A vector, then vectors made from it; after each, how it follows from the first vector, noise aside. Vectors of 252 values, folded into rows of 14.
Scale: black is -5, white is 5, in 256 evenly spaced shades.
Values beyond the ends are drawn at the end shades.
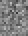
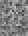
negated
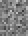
negated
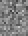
copied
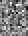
scaled up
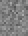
shrunk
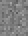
shrunk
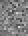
sign-scrambled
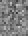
copied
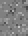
partly zeroed
